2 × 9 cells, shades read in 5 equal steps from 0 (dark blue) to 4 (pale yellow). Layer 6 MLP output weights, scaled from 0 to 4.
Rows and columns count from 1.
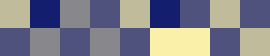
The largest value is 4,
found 2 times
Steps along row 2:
up down up down up same down up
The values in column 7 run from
1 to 4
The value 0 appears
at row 1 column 2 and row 1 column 6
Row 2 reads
1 2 1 2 1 4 4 1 3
